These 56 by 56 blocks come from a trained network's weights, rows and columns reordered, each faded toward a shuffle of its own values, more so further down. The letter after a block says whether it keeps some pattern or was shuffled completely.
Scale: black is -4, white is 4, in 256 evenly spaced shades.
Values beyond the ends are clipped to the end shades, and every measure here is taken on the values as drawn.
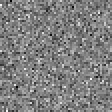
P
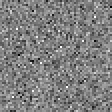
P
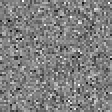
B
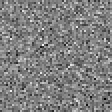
P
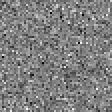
P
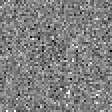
P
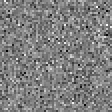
P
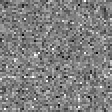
B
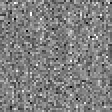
B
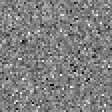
P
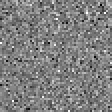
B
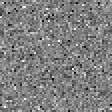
P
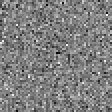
P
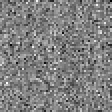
B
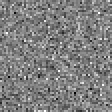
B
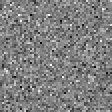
P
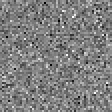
P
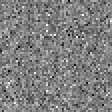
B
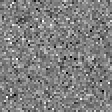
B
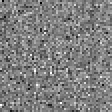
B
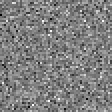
P
